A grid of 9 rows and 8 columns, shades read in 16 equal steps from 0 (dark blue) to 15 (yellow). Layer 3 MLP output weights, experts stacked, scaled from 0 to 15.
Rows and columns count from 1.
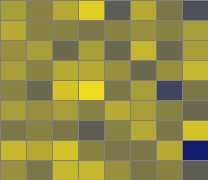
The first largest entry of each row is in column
4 1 6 8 4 5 8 3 3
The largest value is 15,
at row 5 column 4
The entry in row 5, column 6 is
10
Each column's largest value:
12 11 13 15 11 12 11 13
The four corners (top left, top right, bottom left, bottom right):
10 4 9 5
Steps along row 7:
up down down up up down up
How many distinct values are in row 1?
7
